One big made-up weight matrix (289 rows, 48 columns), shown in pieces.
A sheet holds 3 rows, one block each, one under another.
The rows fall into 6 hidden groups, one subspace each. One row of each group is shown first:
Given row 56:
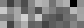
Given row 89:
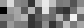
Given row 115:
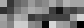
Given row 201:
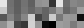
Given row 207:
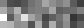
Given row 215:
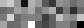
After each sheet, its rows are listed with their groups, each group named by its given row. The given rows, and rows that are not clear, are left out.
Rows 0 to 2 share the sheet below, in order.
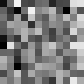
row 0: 215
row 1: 207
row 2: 201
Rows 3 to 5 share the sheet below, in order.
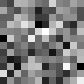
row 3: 56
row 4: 89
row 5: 89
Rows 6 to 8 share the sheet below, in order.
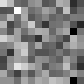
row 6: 215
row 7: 56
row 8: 201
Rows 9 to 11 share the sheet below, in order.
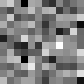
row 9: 215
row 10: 56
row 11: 215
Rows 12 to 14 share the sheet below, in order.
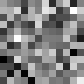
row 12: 56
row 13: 201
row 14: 215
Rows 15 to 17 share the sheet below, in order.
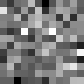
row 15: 89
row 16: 215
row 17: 115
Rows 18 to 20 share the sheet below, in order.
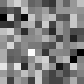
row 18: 207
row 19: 215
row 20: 56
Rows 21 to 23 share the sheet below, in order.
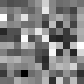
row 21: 207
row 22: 207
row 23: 207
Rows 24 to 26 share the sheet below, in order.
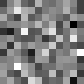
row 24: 201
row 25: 215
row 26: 201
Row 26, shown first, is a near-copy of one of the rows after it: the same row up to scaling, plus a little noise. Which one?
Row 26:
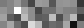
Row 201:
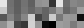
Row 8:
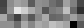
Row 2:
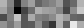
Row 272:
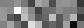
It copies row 272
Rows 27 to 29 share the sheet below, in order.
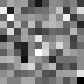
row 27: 89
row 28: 56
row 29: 215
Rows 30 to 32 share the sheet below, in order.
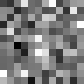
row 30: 215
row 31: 56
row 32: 207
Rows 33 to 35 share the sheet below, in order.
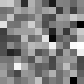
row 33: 215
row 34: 207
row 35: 201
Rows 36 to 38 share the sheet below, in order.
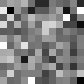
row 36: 89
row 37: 207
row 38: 215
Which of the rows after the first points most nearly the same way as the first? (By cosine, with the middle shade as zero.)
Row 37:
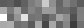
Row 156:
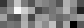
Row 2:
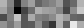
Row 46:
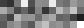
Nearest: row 156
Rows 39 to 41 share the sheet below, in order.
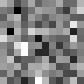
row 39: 201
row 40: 56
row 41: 56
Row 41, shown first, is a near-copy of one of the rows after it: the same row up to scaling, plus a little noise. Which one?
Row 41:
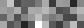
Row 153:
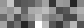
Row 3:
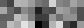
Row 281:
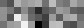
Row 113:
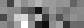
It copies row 153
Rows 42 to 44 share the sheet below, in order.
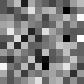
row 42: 215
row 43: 89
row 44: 89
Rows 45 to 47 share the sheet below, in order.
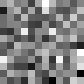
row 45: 89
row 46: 215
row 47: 201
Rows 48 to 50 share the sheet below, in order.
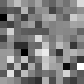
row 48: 207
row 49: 56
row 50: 89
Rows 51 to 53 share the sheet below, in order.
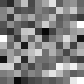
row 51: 215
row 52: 89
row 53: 115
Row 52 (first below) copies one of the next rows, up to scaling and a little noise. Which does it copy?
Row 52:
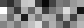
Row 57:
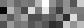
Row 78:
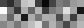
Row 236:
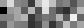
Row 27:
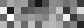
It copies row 78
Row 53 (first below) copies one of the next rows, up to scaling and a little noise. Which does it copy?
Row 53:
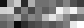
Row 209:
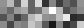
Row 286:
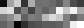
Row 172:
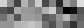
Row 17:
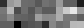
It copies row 286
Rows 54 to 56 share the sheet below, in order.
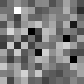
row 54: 201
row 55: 89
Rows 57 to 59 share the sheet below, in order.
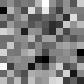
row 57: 89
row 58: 215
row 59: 89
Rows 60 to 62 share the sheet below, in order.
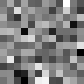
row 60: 201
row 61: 215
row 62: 56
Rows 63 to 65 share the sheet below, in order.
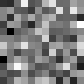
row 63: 215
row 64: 207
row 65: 201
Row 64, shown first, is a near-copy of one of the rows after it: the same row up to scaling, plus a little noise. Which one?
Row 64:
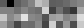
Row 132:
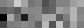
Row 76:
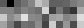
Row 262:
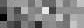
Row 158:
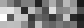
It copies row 76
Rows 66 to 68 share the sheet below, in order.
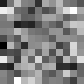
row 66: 115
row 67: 207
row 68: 115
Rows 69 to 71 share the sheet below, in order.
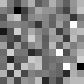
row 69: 201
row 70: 215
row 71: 89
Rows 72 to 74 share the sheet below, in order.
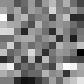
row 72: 207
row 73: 215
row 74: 115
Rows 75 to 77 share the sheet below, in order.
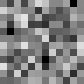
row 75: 56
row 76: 207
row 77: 89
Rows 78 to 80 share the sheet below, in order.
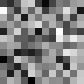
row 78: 89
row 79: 115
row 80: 215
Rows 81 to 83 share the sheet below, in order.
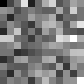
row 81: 215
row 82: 115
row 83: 215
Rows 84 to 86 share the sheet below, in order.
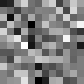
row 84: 215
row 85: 215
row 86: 56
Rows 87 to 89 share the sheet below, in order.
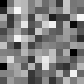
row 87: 201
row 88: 201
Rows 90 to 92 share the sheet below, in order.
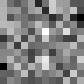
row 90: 207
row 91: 89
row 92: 89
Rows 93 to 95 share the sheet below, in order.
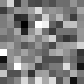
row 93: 56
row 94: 215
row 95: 201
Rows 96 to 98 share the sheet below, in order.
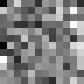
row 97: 207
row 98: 201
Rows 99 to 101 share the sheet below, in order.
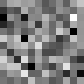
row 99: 207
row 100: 56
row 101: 215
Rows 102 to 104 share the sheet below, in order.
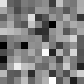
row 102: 201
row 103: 207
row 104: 201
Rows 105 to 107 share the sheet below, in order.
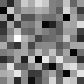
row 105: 89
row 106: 201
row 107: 115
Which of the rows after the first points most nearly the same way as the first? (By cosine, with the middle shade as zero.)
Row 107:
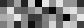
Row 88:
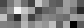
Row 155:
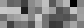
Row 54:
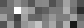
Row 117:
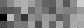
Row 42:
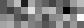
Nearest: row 155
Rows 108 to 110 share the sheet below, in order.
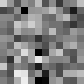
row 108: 115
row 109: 56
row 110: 56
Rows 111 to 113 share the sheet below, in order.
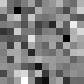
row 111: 201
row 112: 215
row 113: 56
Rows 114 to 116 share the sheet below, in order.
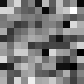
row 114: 115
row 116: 115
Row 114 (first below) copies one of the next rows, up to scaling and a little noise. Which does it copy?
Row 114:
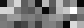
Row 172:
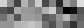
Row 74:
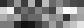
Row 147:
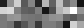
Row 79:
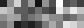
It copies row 147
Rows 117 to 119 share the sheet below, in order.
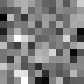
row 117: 207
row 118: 201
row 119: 56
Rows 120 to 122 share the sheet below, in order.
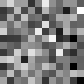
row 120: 89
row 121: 115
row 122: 215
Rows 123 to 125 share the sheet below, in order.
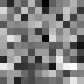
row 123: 89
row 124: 207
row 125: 115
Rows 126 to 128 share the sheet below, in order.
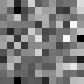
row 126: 201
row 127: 89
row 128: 115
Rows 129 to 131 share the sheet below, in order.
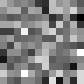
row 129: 207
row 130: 215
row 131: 207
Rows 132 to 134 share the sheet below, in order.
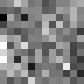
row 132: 207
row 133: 207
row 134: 215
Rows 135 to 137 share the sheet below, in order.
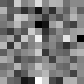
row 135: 56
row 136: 89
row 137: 56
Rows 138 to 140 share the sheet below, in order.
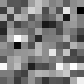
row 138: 89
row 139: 201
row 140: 115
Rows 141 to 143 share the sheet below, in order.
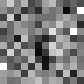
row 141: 89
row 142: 56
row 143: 89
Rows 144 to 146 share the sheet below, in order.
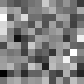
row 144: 207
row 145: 201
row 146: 207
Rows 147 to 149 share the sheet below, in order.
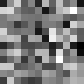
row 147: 115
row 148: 207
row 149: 115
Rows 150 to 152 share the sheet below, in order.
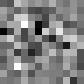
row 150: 56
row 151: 115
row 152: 201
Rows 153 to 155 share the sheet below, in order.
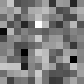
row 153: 56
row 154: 56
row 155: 56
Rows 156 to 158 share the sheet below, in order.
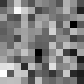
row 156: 201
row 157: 56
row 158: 207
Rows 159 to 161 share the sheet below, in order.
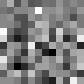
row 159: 56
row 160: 201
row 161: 201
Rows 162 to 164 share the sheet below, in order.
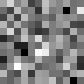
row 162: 89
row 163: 56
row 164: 201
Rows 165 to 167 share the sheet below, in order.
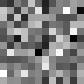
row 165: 89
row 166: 56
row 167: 207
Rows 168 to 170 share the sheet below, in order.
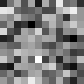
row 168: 115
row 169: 115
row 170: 115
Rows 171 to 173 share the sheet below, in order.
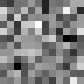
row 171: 89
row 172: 115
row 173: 201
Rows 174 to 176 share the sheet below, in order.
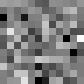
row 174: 207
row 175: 89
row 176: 56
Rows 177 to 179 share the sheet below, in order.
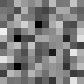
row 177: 56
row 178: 201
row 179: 201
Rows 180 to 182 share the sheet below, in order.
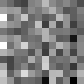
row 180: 207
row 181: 207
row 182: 207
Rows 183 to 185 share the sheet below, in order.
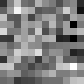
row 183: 201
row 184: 115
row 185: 115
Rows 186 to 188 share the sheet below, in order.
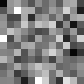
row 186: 201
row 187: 89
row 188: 56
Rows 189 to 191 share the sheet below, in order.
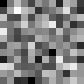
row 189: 201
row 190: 201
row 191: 115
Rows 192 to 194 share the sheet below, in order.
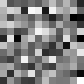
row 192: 207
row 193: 89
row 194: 215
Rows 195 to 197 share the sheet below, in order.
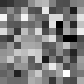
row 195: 207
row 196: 115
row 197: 115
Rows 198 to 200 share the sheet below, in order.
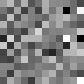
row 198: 89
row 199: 89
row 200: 215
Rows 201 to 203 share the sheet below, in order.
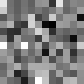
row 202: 207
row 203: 56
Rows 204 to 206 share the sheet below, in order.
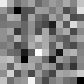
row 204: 201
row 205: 56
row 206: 215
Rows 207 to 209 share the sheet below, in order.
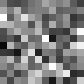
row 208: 207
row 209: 115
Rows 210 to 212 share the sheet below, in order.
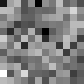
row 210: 115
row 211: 89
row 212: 207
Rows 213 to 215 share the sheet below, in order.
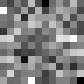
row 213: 89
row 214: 115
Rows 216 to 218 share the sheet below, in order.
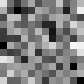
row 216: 201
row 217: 207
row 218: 215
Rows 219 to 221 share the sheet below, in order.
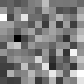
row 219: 207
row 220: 201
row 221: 207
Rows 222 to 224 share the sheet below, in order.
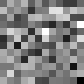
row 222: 115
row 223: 89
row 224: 215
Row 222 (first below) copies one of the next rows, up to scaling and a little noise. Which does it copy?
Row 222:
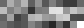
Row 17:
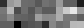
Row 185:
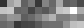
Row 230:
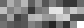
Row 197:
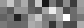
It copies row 230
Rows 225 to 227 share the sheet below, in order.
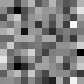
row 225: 201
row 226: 215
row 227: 201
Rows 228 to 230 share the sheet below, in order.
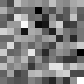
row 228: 56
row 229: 215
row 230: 115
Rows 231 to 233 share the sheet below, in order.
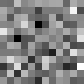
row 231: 56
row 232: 201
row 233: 89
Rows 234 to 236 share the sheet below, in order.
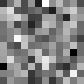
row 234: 115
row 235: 201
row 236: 89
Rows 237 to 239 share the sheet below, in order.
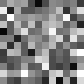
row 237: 89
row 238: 215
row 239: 207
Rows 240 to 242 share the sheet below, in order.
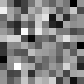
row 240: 56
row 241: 215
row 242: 201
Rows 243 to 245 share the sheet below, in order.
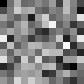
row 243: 201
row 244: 89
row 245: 115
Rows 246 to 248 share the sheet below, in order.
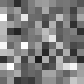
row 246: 207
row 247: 207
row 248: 115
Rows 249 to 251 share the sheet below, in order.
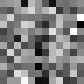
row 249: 215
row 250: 56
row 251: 56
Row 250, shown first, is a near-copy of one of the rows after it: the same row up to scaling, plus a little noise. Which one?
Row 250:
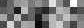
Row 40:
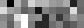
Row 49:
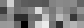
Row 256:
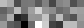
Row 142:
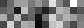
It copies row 142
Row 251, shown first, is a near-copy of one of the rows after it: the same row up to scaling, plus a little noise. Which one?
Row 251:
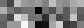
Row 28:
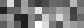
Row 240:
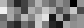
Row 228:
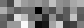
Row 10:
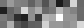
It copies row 228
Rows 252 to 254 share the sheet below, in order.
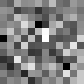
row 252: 56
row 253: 89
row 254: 215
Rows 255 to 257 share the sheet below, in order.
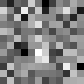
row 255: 89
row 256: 56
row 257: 89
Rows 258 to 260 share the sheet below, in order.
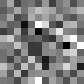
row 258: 56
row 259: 115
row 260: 89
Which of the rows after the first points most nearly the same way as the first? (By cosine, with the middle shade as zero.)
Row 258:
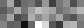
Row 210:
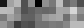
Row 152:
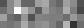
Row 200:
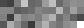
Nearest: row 210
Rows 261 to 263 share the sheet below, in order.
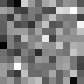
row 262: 207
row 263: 201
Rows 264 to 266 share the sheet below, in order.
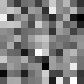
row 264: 207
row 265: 56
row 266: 207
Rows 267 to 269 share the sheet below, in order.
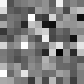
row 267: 201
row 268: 207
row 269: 207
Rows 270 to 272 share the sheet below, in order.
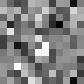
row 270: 56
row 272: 201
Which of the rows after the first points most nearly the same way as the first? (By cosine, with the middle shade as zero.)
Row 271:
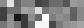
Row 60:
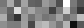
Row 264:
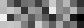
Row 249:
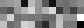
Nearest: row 60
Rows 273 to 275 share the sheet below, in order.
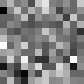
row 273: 89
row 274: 207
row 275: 56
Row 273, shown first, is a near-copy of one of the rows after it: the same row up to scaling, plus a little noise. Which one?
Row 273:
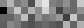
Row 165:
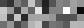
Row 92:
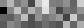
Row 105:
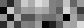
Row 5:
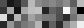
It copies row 92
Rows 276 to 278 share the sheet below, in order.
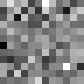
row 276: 89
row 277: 207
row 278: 89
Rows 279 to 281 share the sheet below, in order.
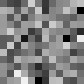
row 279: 89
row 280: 89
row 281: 56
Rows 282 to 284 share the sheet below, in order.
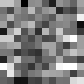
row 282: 215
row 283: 115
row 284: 115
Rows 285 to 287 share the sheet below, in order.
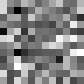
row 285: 201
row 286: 115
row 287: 201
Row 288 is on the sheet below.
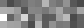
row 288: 207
